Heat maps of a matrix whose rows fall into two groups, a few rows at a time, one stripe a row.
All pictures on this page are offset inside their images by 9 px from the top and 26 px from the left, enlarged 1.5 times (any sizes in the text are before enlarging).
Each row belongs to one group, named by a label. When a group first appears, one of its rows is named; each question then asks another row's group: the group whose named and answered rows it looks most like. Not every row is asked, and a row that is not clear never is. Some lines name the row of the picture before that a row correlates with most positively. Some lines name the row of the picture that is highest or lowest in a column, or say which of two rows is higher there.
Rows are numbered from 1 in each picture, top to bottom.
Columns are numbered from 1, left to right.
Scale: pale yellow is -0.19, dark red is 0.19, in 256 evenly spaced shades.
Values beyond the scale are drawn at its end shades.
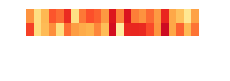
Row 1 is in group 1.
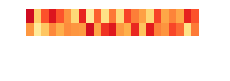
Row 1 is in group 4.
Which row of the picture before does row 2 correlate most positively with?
1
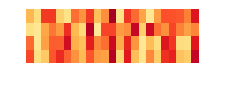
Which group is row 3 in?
1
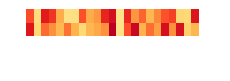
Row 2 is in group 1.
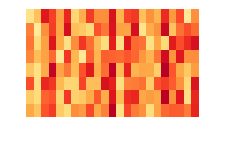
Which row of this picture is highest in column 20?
3
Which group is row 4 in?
1
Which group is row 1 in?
1
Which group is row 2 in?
1
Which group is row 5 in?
1
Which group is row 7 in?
1
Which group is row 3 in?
4
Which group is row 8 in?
4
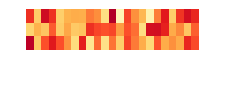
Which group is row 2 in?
1
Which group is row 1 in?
4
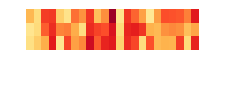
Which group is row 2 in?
1
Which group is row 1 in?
4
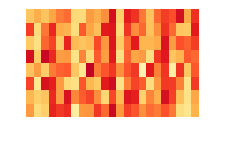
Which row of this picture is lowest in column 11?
7
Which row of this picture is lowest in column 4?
1
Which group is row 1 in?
1
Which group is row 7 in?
1
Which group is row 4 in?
4
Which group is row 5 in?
1
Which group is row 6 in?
4
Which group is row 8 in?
1
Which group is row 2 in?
4
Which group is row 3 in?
1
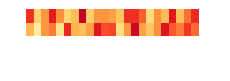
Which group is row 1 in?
4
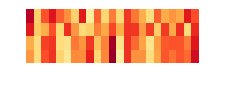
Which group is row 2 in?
1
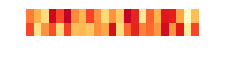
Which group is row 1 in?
1
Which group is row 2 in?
1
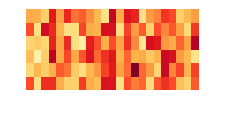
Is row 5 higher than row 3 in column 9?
No
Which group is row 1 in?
1
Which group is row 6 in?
4
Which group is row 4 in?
1
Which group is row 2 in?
4
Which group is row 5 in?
1
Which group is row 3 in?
1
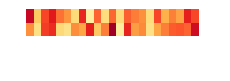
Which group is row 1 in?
4
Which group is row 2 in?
4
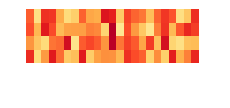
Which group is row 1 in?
4
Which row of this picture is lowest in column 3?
3
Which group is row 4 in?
4
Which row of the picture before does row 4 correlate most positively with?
1
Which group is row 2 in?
4
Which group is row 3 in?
1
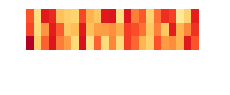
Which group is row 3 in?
4
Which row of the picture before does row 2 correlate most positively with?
4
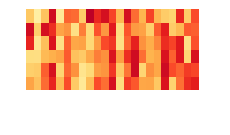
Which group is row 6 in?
1
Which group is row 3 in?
1
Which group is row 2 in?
4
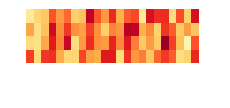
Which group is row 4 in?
4
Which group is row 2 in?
1
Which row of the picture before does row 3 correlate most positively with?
4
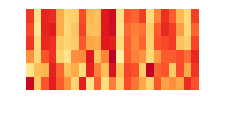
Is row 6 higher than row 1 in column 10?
Yes
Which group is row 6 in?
4
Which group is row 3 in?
4
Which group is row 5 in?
1
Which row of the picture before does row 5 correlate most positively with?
1
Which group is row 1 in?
4
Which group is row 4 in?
4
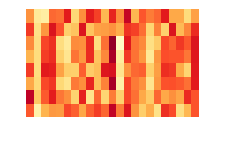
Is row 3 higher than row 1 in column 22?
Yes
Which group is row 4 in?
4
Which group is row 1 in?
1
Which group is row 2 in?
4
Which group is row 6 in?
4
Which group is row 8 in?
1
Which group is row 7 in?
4
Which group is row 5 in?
4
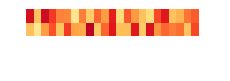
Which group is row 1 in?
4
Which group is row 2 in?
1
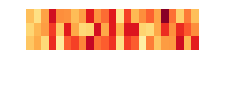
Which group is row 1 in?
1
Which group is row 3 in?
1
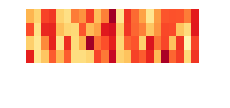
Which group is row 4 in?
1
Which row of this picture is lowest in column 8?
4
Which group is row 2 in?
4
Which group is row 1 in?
4
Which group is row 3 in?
1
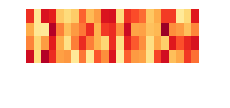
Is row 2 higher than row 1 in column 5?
Yes
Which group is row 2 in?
1
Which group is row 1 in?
4
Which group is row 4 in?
4
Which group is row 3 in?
4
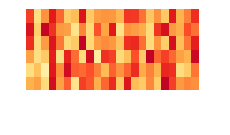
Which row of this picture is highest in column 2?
6
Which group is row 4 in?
1
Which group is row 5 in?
1
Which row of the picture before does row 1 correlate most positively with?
3
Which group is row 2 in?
4
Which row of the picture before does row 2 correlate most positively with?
4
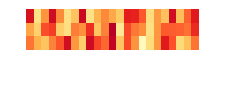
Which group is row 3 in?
1
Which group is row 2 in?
4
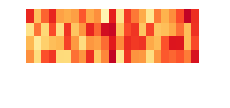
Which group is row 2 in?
1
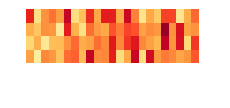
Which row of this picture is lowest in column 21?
1
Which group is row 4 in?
1
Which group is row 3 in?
1
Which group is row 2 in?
1
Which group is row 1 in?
1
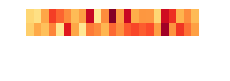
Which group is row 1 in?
1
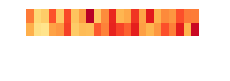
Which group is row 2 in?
1
